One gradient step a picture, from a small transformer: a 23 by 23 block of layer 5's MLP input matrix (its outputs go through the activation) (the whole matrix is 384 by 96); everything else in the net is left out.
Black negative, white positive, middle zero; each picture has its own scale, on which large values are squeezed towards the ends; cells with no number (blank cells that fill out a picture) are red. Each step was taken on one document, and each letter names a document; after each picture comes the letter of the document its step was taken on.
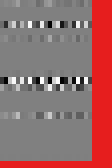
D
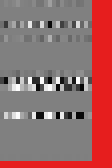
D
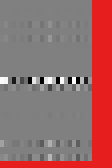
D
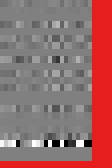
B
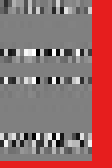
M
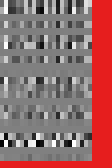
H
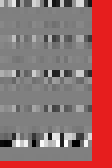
B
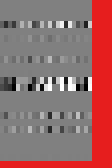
D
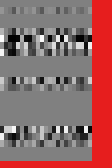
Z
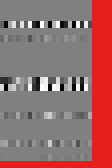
D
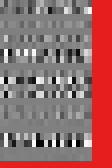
H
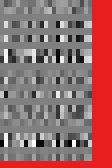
H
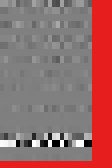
B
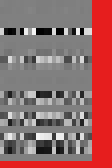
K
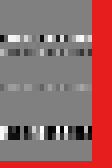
Z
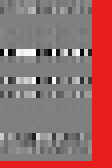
M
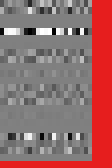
K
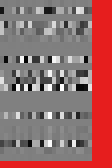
D
